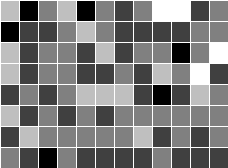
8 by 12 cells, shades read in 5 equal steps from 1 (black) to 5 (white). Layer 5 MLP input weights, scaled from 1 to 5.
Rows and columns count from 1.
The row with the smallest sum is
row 8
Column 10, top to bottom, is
5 2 1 3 2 3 3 2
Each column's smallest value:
1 1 1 2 1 2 2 2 1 1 2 2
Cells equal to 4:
14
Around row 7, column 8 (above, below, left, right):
3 2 3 2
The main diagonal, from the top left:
4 2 3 3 4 2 3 2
